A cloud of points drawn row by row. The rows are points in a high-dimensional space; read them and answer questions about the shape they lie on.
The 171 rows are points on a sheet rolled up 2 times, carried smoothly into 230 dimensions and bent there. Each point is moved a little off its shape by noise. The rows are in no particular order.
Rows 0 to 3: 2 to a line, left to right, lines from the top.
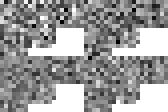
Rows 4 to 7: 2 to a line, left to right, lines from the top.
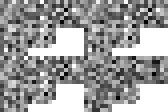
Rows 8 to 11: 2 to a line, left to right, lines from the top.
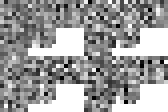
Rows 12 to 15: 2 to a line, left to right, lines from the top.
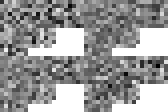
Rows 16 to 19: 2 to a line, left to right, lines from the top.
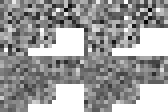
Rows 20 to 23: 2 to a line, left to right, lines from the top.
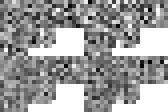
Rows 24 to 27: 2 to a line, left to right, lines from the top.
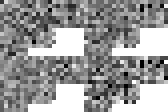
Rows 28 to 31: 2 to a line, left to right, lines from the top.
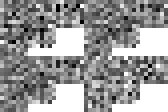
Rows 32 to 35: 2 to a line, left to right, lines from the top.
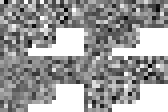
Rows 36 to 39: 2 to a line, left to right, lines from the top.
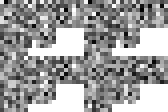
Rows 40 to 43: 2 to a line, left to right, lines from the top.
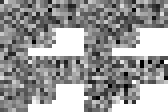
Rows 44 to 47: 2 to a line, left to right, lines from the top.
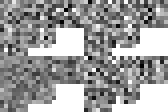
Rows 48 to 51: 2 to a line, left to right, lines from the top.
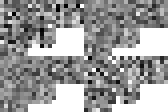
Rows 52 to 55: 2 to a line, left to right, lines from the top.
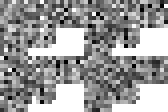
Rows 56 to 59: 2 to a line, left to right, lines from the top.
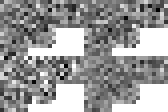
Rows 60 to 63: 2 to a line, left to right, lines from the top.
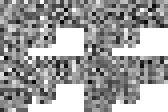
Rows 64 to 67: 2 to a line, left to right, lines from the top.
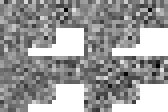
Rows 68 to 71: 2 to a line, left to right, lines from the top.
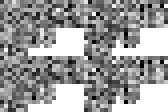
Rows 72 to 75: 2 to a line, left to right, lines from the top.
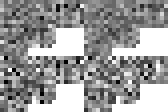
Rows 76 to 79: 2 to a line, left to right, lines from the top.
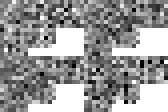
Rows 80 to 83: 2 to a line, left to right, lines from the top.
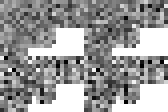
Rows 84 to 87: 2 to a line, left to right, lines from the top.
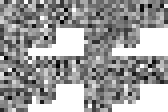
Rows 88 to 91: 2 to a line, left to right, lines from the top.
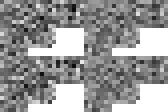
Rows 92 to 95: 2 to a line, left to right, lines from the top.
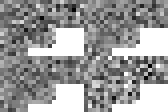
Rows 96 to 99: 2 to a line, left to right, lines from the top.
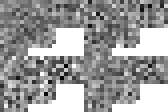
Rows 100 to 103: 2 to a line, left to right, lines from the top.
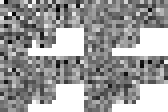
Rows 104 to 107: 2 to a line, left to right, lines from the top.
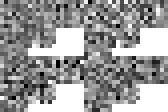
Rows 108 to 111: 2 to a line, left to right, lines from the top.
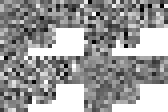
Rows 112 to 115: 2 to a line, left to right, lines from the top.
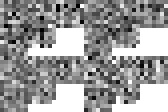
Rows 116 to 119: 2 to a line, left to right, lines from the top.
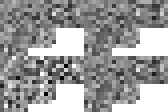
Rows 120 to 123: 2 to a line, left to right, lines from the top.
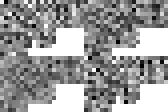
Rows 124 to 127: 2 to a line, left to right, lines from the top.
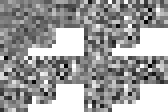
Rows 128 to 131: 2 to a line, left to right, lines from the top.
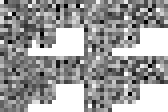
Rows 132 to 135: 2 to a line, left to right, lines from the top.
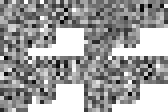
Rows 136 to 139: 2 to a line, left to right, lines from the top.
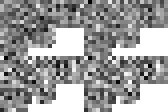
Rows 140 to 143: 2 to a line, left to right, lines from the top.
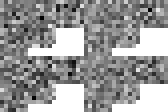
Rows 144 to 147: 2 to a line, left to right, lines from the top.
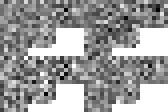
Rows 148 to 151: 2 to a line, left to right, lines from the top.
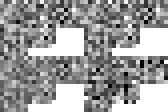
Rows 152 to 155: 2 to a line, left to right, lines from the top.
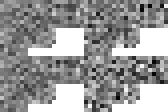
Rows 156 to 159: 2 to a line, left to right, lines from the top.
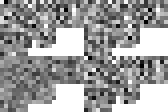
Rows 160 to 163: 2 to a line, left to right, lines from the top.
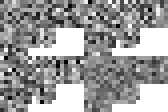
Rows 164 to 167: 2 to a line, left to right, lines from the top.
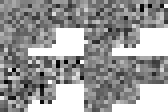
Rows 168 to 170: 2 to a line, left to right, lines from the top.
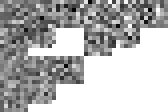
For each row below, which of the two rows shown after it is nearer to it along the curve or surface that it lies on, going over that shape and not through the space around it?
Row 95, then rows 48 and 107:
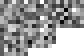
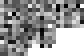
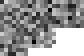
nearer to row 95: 107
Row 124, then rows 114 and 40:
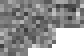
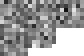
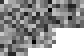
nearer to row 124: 114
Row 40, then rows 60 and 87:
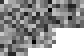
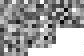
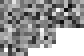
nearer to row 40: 87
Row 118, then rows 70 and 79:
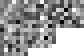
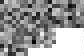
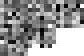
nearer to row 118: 70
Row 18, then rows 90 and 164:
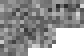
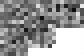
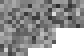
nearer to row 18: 164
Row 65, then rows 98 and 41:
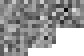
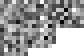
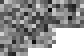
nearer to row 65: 41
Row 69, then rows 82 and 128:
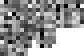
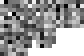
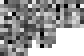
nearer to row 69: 128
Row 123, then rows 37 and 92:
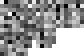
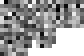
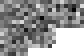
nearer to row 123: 37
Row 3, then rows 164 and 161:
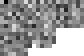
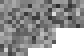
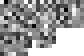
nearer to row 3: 164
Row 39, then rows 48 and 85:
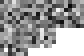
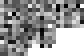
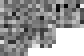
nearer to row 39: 85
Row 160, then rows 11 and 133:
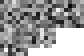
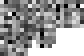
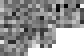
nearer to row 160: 133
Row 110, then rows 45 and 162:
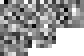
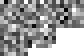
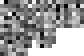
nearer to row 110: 45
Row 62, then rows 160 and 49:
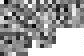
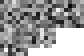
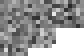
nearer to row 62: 160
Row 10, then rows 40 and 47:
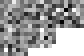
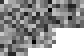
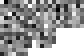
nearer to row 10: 40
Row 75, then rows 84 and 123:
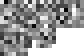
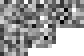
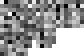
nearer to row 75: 84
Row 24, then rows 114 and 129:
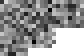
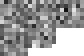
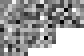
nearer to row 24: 129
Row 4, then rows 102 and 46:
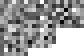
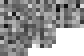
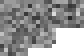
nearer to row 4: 102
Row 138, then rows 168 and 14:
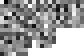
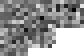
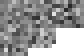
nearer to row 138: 168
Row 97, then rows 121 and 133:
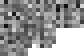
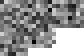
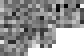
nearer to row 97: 133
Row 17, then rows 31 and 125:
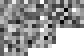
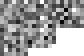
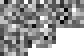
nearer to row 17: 31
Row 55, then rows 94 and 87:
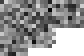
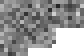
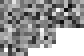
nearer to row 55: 87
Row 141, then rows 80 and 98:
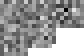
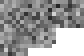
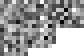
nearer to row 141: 80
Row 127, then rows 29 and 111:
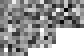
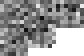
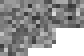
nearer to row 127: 29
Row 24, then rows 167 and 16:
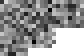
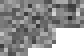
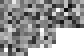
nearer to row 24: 16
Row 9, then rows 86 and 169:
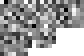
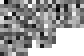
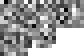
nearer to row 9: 169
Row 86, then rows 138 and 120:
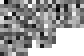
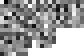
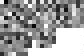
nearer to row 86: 138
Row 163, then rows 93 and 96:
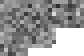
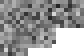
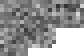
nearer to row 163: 93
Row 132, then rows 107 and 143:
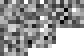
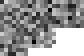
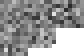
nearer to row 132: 107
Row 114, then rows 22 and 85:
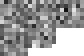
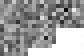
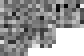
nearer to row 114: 22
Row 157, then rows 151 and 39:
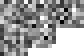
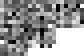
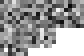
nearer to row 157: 39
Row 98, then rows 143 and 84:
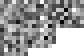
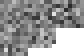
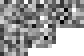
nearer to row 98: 84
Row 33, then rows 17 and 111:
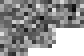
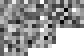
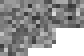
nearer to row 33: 17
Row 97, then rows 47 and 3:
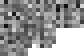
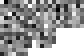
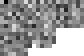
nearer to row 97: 3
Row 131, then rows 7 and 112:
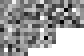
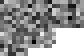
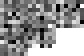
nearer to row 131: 7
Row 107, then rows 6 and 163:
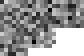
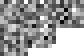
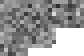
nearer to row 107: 6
